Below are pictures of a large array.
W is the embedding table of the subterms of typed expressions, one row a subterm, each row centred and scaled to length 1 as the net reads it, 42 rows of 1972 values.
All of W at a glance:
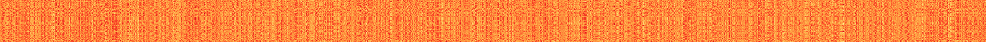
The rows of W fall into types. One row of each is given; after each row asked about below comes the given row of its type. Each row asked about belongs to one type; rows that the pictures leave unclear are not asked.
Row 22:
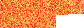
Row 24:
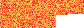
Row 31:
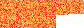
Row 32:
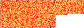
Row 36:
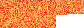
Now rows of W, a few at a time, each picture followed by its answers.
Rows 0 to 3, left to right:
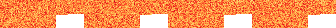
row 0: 36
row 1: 22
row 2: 32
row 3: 22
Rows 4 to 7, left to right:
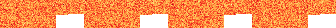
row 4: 31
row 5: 22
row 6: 24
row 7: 31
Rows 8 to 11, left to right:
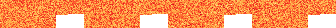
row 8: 36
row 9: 32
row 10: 22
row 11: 24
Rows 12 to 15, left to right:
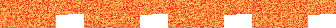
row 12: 32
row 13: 31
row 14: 24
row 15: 32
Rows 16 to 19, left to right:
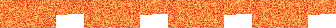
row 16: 36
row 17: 31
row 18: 31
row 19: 31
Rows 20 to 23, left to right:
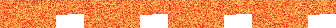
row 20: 24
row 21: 24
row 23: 22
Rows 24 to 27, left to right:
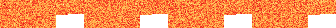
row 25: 36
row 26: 24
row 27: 32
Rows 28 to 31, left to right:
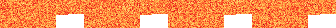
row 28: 24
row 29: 36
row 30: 32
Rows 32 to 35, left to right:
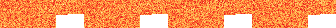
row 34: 24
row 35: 22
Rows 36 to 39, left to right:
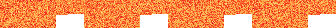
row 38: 36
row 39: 24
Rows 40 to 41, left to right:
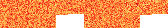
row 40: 32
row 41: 32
